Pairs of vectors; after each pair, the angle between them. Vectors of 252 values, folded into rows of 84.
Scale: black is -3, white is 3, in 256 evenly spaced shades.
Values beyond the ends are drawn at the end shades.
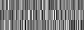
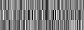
nearly opposite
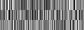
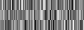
partly opposed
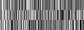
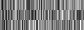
nearly opposite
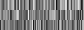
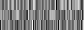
nearly parallel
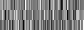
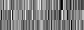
partly aligned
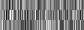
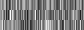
nearly parallel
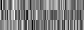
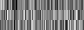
partly opposed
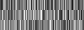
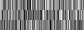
nearly opposite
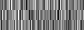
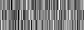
nearly opposite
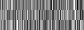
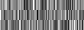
orthogonal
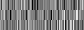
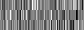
nearly opposite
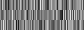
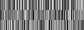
partly aligned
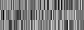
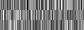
nearly opposite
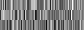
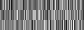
partly opposed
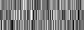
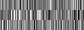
partly aligned
